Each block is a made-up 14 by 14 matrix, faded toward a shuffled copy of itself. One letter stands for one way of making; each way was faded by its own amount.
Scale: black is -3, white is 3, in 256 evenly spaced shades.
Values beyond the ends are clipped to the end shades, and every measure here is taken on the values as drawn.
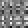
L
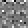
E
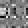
L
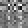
L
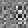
L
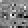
E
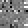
E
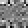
E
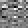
L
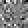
E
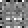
L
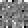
E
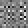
L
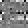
L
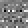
E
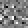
E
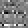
L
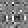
L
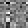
L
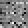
E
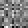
L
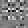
L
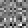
L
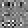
L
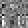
L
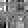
L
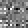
E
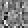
E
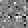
E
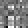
L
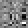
L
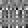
L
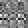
L
